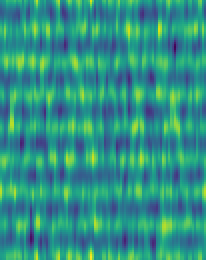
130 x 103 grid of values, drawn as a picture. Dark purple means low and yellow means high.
Overall the values sit about 50% of the way up the scale. Horizontal stripes repeat 8 times down the table. The histogram is bell-shaped. No overall slope runs across the table.
